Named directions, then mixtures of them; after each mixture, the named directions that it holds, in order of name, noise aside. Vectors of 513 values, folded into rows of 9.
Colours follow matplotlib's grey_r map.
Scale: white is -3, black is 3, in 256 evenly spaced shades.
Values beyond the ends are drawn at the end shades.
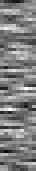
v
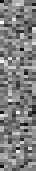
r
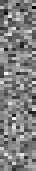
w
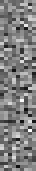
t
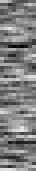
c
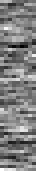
c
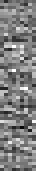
c, t, v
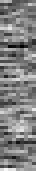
c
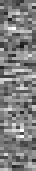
c, v, w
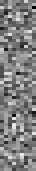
w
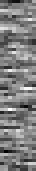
v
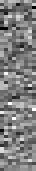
r, v, w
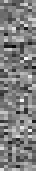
c, t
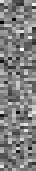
r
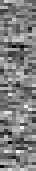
c, r, v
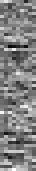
c, v, w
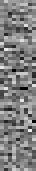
t, v, w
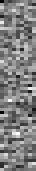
r, t, v
